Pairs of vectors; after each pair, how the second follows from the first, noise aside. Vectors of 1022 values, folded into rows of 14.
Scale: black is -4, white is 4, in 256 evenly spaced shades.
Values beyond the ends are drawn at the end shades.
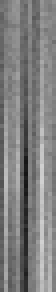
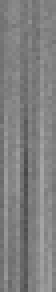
shrunk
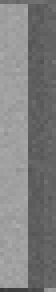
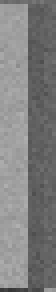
copied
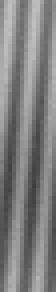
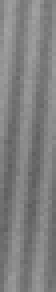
shrunk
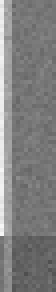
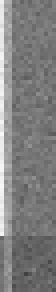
copied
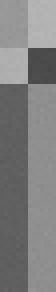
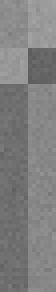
shrunk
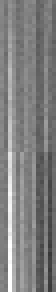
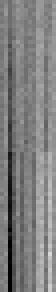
negated
